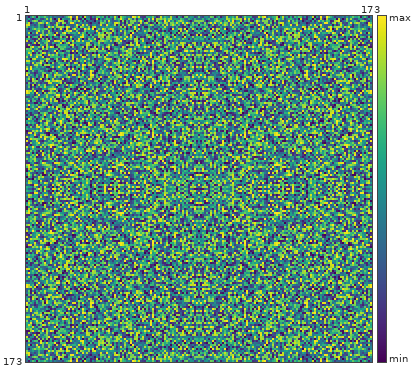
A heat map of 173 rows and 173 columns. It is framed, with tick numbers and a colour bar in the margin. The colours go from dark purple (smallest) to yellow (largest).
Grain: fine. Histogram: flat. Mirror symmetry: left to right and top to bottom. Odd rows or columns: none. Seam: none.
